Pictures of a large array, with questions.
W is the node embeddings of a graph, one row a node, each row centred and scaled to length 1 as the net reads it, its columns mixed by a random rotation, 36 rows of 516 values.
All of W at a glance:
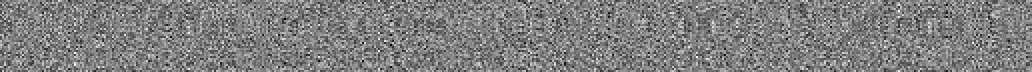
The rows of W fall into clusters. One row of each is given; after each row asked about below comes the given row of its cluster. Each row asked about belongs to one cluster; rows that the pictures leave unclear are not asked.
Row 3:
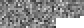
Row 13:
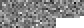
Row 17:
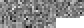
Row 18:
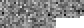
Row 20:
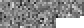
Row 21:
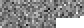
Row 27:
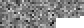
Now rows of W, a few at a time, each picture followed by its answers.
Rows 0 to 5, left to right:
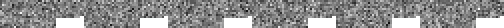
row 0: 13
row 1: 21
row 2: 18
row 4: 27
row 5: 18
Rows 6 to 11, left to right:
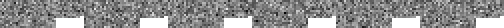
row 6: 18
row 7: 20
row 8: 18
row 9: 3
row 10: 17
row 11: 3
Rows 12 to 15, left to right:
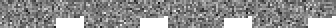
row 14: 18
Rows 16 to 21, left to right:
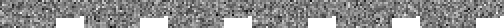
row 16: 13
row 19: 13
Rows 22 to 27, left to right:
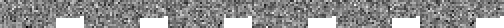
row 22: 17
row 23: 20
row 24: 27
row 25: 13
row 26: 3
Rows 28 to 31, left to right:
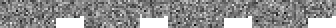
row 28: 3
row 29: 27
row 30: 21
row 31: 3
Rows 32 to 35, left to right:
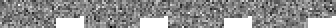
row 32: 3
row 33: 17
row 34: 13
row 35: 18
